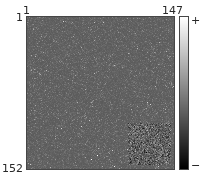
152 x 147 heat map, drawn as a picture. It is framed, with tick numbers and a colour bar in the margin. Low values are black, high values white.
There are no regular stripes. No overall slope runs across the table. Fine speckle covers the field. Neither half mirrors the other. Values change most from cell to cell in the bottom right. No single row or column stands out from its neighbours. In the bottom right lies a patch that is rougher than the rest.
